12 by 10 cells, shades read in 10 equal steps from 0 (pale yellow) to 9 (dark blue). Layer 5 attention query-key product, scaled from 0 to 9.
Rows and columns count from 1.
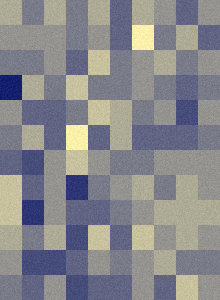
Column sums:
52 65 54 59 49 59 44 52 53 52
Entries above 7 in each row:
0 0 0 1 0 0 0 1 1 0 0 0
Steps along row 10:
up down up down up down up down up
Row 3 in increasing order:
2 3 4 4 4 5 5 5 5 6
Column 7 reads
3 0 4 4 5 6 5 3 4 2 4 4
